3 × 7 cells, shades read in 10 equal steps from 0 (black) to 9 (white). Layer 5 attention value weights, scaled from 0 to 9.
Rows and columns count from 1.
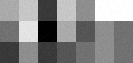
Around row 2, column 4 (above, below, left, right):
7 3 0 3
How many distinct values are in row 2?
6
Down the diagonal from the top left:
6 8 2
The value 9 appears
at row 1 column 6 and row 1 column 7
